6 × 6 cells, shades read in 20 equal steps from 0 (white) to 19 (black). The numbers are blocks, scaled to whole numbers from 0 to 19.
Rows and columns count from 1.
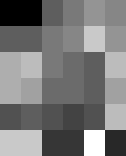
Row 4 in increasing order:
6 7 7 11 11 12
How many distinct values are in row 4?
4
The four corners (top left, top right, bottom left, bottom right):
19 9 4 16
